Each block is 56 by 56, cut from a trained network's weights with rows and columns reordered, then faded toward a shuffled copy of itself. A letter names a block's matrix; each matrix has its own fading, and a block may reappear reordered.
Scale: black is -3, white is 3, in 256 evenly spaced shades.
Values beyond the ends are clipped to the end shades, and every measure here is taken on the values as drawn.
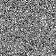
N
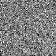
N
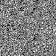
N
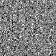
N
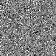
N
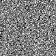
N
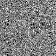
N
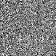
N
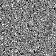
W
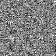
N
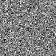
N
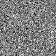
N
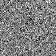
W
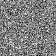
N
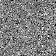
W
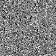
W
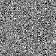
N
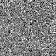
N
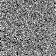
W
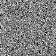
W
